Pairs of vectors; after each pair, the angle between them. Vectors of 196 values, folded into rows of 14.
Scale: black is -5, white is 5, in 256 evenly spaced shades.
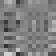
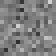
orthogonal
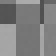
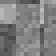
nearly opposite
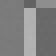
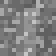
partly aligned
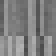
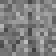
partly opposed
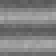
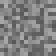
orthogonal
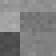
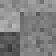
nearly parallel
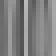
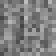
partly aligned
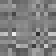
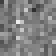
orthogonal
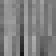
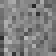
partly aligned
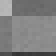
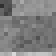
nearly opposite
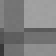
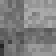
nearly parallel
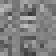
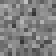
partly aligned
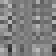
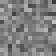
partly aligned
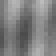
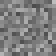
orthogonal
